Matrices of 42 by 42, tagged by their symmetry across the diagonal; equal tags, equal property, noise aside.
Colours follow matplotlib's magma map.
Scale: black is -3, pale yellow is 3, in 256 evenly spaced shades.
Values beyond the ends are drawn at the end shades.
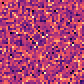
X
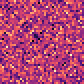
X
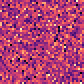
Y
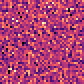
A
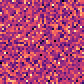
X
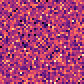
X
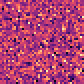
A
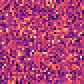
Y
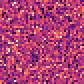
A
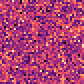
Y
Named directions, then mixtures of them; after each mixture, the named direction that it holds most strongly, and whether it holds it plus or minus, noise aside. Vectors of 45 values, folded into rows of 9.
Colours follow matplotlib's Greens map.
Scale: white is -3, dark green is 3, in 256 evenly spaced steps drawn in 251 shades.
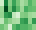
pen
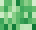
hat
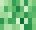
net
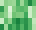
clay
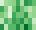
clay, plus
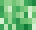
clay, plus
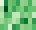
pen, plus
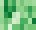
pen, plus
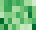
hat, plus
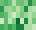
net, minus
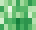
clay, plus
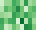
net, plus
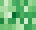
net, plus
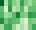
pen, minus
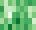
clay, plus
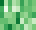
pen, minus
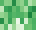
clay, minus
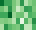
net, minus
